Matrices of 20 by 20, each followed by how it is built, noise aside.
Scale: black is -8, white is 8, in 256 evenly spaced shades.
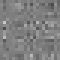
low rank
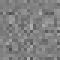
low rank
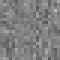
low rank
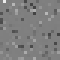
sparse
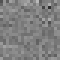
low rank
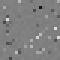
sparse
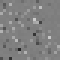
sparse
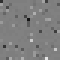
sparse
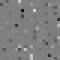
sparse
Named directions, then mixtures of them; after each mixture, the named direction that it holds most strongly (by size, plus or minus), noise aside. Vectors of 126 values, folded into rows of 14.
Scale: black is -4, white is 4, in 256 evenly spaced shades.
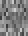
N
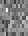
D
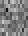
D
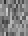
D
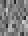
D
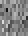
D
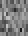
N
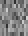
D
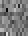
D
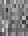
D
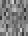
N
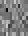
D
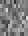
D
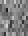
D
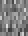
N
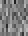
D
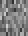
N
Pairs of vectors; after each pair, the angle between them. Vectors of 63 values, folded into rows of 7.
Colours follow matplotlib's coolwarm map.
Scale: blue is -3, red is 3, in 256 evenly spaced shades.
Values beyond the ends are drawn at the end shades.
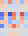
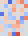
orthogonal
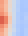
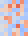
orthogonal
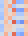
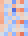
nearly opposite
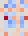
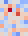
orthogonal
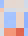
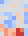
nearly parallel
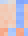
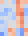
nearly opposite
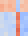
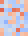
orthogonal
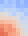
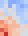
nearly parallel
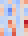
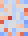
partly opposed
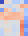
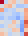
nearly opposite
